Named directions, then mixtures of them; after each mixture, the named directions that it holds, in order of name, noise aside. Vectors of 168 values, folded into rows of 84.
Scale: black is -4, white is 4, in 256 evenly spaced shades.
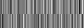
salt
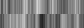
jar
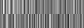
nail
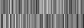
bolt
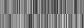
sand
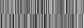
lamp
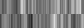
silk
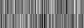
jar, lamp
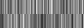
jar, lamp, salt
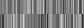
jar, salt, sand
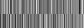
bolt, salt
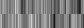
lamp, silk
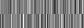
salt, sand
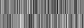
sand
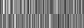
nail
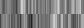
silk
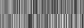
sand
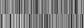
bolt, lamp, sand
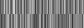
lamp, nail, salt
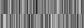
bolt, sand, silk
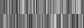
bolt, silk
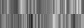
silk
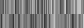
lamp, silk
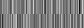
salt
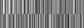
nail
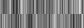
salt, silk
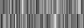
bolt, silk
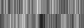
jar
